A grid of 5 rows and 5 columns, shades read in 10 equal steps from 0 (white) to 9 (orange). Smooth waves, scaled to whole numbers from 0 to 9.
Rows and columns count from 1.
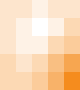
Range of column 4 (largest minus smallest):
5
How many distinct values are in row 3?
4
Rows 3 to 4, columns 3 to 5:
1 3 4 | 3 5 7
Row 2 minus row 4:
-1 -1 -3 -4 -4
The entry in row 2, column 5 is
3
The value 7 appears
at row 4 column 5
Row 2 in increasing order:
0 1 1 2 3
